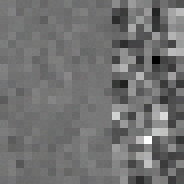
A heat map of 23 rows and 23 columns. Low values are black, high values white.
Seam: vertical, 60% of the way across, the left part calmer. Stripes: none. Histogram: heavy tails on both sides. Slope: none.
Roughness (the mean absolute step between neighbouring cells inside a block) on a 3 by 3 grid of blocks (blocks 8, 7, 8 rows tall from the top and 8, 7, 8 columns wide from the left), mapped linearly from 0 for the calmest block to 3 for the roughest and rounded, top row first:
003 | 003 | 003
